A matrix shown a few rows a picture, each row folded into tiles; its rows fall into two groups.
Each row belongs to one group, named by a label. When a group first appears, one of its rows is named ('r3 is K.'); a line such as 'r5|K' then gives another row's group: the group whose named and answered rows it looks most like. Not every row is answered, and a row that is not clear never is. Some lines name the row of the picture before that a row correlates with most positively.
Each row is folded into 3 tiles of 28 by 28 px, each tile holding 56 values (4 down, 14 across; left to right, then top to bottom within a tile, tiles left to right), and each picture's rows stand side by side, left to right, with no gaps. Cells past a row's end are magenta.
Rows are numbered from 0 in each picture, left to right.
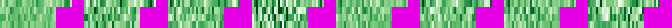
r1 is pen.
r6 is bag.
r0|pen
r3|bag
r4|bag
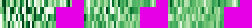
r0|bag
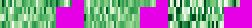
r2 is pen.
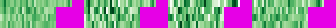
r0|bag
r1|bag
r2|pen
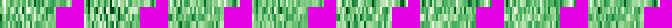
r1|bag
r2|pen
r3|bag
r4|pen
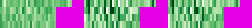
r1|bag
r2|bag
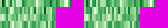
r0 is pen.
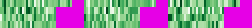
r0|bag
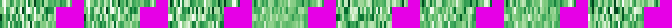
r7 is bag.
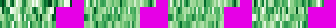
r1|pen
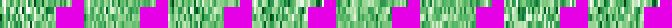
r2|bag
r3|pen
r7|pen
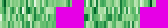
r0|bag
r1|pen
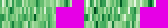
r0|pen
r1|pen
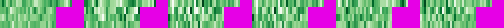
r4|pen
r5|bag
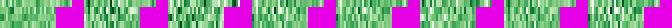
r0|pen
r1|bag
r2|pen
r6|bag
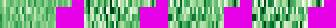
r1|bag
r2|pen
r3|pen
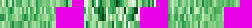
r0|pen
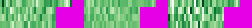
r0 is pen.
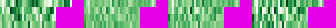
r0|pen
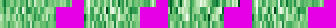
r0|bag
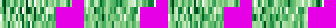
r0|bag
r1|pen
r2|bag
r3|pen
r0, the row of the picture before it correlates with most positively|0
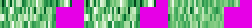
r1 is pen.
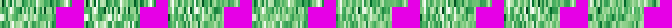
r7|pen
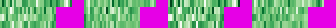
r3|pen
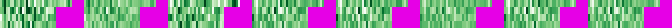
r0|bag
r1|bag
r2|pen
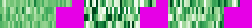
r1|pen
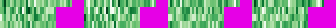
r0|bag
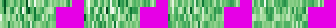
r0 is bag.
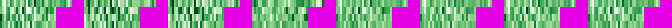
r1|bag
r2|bag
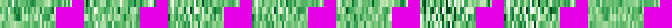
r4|pen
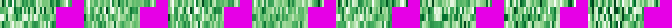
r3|pen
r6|pen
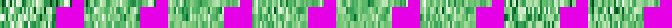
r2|pen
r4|pen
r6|pen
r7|bag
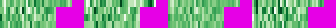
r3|bag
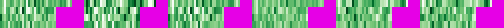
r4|pen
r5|pen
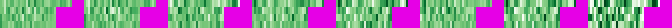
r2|pen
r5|bag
